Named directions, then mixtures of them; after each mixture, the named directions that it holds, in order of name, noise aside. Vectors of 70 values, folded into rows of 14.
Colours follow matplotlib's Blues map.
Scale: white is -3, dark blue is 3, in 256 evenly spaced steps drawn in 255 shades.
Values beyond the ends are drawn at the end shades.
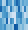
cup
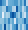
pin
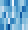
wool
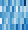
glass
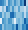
glass, pin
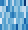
glass, pin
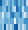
cup, pin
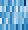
glass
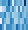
glass, wool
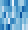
wool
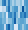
cup, wool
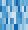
cup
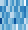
glass, pin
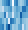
wool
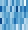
glass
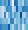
pin, wool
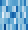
pin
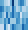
wool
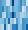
pin, wool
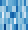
pin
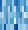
cup, pin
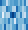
pin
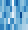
cup, wool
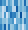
pin, wool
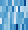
cup, glass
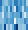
cup, pin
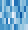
cup, wool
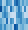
cup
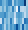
cup, glass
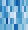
cup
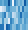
glass, wool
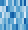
glass, pin
